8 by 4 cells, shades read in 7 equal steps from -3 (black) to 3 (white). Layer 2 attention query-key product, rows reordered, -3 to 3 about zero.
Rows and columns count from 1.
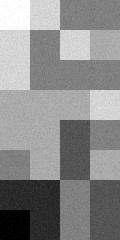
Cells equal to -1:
4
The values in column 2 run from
-2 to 2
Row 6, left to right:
0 1 -1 1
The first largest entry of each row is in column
1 1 1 4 1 2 3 3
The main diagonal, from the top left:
3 0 0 2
